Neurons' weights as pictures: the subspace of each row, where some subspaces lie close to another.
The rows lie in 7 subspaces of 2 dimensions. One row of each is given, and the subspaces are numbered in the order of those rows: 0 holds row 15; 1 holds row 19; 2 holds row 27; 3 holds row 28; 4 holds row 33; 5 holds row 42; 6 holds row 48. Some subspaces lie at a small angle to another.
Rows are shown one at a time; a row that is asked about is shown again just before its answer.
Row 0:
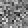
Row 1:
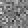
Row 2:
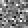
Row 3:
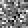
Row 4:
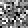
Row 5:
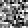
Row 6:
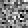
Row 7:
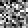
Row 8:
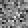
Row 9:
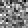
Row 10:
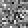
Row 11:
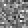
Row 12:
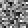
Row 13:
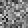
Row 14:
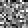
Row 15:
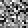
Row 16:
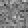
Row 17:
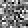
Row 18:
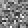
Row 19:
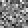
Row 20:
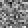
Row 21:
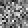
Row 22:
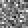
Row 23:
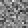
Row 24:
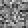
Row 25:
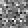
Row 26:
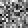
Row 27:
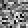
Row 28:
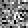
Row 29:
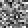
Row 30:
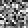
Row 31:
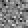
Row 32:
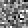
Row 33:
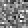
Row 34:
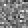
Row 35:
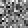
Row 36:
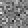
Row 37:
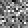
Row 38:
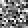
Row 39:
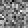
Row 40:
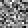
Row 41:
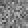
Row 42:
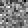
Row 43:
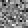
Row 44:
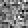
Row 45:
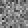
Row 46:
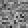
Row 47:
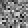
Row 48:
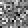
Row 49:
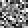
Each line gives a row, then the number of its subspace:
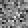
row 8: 6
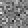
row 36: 6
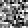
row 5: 5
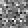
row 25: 1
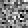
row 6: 4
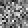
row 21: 3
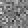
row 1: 6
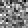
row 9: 5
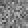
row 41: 3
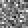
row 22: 6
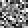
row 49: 1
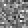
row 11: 4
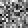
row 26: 3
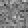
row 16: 3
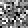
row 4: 6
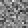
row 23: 0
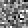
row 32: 4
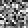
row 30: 2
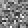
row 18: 2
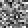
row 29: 0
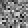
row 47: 2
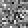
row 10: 3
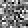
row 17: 5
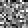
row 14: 4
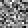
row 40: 0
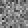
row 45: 5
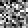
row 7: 3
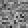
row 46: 2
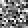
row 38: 1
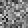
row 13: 4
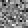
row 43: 1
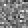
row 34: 4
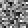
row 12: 0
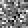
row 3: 6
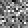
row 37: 0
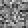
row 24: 2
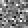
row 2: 1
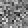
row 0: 4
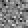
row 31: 1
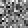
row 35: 5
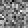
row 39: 2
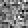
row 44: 5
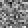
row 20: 0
